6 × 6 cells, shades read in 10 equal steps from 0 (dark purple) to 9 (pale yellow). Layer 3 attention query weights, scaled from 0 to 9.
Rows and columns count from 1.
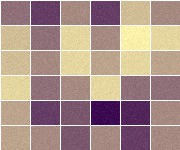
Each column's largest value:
8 5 8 8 9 8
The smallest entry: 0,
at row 5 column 4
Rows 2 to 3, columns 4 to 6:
5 9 8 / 6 8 6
